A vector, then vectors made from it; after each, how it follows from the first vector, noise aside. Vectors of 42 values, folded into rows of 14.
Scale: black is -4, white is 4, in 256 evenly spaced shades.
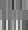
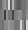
wrapped around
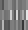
wrapped around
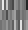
wrapped around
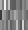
wrapped around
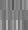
shrunk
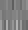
shrunk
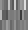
wrapped around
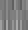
shrunk
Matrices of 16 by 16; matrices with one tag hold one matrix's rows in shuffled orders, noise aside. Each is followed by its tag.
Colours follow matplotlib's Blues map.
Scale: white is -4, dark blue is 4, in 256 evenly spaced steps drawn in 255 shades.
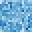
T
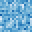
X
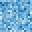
X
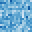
T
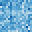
T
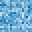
T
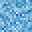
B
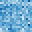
T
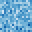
B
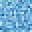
X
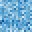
X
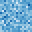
B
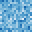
X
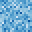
B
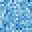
B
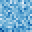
X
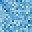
B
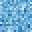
X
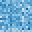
T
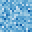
B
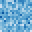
X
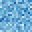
X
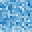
T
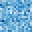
X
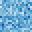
X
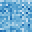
T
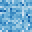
T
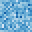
B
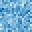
X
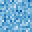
B
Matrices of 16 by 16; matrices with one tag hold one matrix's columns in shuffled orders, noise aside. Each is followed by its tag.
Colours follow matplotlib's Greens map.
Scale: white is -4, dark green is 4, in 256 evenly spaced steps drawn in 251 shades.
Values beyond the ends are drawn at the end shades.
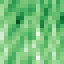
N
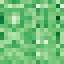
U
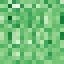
U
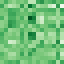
U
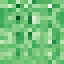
U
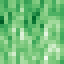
N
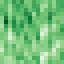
N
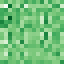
U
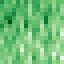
N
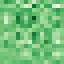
U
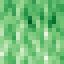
N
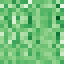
U
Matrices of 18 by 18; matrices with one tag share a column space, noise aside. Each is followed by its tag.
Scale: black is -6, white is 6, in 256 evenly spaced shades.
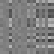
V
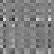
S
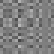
V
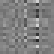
V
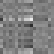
S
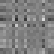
S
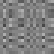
V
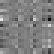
S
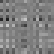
S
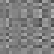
V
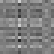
V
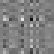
S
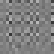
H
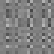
V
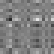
S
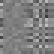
V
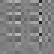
H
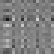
S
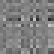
S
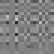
H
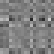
S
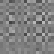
H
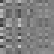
V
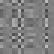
V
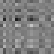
S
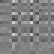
H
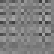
H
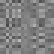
V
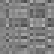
V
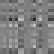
S
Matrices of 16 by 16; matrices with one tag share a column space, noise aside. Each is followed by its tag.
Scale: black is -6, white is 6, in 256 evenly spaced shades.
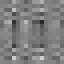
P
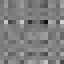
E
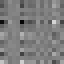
E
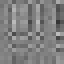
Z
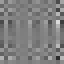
P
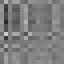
Z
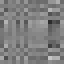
P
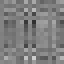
P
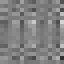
P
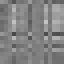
Z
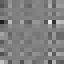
E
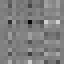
E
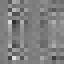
P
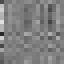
Z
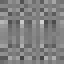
P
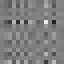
E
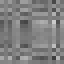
P
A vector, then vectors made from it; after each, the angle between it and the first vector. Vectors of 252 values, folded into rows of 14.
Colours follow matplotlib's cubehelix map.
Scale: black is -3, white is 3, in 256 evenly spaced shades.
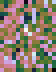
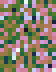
nearly opposite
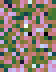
orthogonal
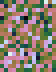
partly aligned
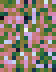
nearly parallel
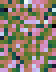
orthogonal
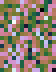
orthogonal
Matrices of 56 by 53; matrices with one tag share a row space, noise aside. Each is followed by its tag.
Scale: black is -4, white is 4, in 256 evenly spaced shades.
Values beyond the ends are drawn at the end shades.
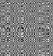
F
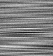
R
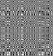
F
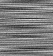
R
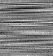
R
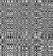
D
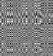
D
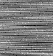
R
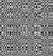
D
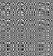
F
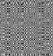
F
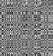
D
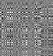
D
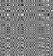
F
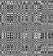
D
